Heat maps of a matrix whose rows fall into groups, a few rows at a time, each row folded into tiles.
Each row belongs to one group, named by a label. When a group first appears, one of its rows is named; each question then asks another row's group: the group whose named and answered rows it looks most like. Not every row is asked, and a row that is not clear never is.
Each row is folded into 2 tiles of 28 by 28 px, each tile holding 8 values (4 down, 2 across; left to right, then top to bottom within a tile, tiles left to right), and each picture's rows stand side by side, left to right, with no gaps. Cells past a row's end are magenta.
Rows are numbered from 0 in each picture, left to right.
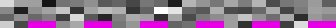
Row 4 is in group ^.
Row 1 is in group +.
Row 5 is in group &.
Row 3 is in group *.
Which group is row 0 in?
^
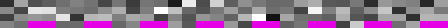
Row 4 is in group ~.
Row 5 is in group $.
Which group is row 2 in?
+
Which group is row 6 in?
*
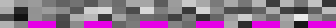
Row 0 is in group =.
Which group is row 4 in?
^
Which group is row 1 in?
+
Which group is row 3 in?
$
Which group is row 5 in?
^
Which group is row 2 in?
$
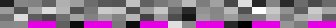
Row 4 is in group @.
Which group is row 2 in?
@
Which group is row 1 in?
@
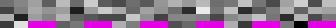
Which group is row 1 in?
$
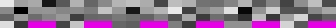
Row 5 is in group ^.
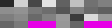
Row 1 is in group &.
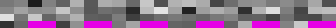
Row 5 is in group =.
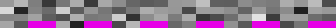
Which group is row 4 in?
~
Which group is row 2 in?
&
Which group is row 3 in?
$
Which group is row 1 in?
@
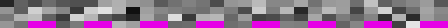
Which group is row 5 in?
=
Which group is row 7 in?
&
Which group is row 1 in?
+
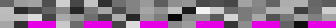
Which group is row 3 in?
+
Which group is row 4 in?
&
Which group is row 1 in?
^
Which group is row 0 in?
~
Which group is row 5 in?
@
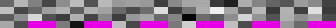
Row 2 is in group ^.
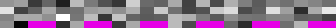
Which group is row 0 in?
@
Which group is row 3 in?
^
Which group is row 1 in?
&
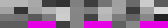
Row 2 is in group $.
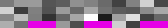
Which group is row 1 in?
~
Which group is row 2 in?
^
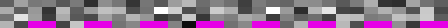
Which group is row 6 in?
^
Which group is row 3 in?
@
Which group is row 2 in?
+
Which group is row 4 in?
+
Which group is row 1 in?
*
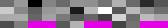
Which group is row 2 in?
&
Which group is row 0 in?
*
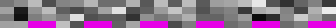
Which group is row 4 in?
$
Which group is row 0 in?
=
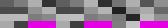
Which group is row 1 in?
^
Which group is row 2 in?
&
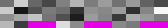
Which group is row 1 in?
=
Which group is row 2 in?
+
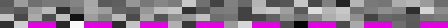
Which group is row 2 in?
&
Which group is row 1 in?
&
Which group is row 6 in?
*
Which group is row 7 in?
$
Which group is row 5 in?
@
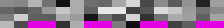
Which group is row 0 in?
^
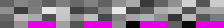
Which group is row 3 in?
@
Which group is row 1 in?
~
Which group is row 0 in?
+
